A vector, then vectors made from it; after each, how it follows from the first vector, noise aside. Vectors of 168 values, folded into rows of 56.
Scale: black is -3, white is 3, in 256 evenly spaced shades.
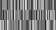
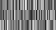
copied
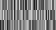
negated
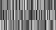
copied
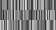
copied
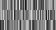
negated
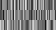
copied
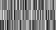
negated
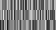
negated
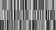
negated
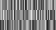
negated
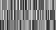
negated
